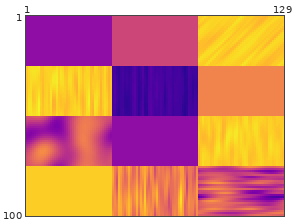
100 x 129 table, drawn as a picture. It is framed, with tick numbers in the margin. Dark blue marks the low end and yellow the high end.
It is made of 4 by 3 panels. Panel 1,1: low, flat. Panel 1,2: middling, flat. Panel 1,3: very high, slanting up to the right, faint in contrast. Panel 2,1: very high, streaked downward, faint in contrast. Panel 2,2: very low, streaked downward, faint in contrast. Panel 2,3: high, flat. Panel 3,1: middling, smooth, strong in contrast. Panel 3,2: low, flat. Panel 3,3: very high, streaked downward, faint in contrast. Panel 4,1: very high, flat. Panel 4,2: high, streaked downward. Panel 4,3: middling, streaked across, strong in contrast.
